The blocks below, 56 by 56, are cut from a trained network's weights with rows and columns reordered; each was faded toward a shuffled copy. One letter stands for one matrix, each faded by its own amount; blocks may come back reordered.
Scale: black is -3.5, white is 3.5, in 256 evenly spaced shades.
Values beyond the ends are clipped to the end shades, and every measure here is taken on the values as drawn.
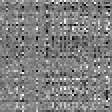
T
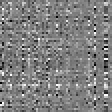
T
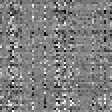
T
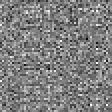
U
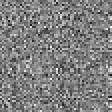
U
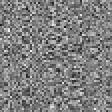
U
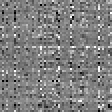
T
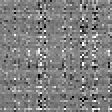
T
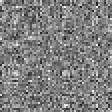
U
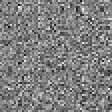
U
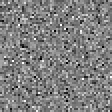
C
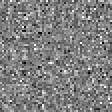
C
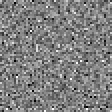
C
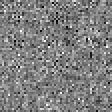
C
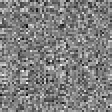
U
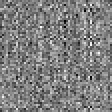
U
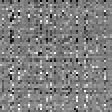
T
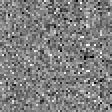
C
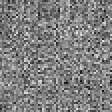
U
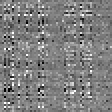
T
